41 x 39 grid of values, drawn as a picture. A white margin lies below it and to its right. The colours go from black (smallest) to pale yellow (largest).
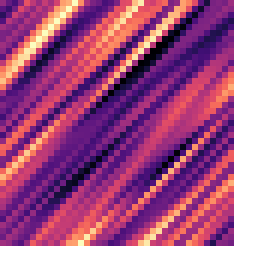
Odd rows or columns: none. Slope: none. Mirror symmetry: none. Grain: diagonal, up to the right.
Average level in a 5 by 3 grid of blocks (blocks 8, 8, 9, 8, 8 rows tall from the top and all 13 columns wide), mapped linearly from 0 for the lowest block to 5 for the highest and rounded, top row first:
451 / 311 / 303 / 212 / 244
